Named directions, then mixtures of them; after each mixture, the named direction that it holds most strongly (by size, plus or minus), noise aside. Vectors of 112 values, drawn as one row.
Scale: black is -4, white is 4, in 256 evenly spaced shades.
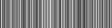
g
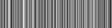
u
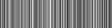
g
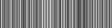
g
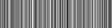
u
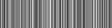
g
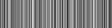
u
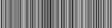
g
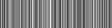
g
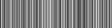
g
